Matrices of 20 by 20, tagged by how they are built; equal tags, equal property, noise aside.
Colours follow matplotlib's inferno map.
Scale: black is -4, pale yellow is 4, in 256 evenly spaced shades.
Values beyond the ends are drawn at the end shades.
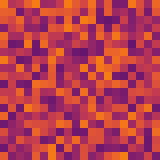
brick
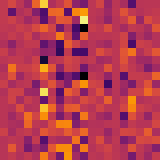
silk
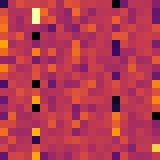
silk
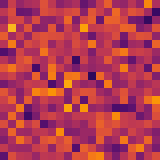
brick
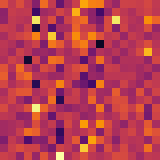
silk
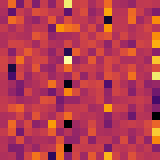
silk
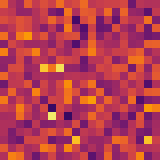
brick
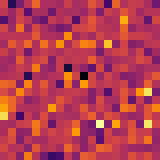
brick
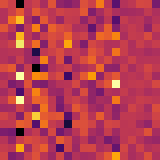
silk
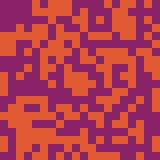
brick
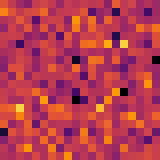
brick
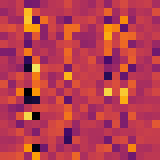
silk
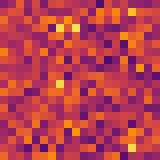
brick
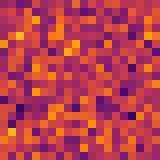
brick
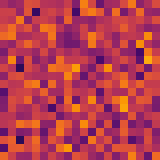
brick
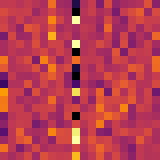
silk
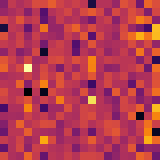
silk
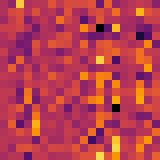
silk
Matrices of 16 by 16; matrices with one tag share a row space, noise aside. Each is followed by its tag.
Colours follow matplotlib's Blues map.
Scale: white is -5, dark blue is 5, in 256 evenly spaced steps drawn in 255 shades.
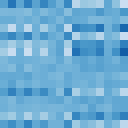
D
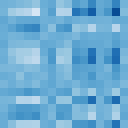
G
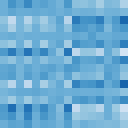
D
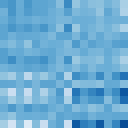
D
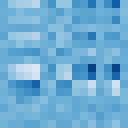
G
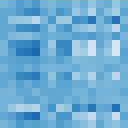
G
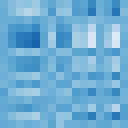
G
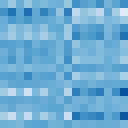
D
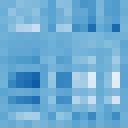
G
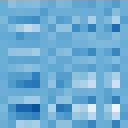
G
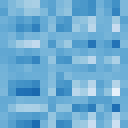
G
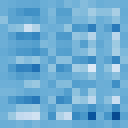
G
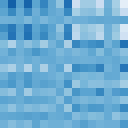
D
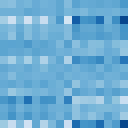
D
